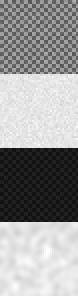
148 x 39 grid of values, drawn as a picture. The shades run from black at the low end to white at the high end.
It is made of 4 by 1 panels. Panel 1,1: middling, checkered, strong in contrast. Panel 2,1: very high, fine-grained, faint in contrast. Panel 3,1: very low, checkered, faint in contrast. Panel 4,1: very high, blotchy, faint in contrast.
